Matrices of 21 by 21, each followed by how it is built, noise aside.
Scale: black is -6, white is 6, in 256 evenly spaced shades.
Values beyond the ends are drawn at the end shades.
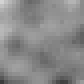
smooth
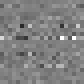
uneven rows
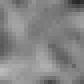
smooth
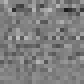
uneven rows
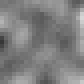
smooth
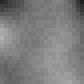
smooth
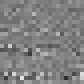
uneven rows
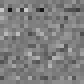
uneven rows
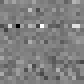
uneven rows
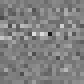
uneven rows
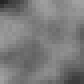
smooth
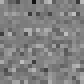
uneven rows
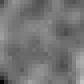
smooth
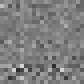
uneven rows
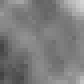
smooth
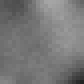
smooth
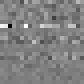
uneven rows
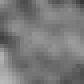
smooth
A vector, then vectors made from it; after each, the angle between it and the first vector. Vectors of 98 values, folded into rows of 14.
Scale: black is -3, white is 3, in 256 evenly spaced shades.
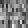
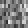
partly opposed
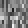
nearly parallel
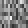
orthogonal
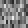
orthogonal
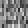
orthogonal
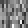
nearly parallel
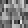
partly aligned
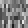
nearly opposite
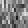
partly opposed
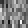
nearly parallel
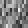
orthogonal
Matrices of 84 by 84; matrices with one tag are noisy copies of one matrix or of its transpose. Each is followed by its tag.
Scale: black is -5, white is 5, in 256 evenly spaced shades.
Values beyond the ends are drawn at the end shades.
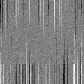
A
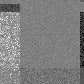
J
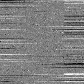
A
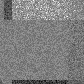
J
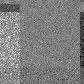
J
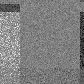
J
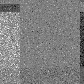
J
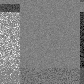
J
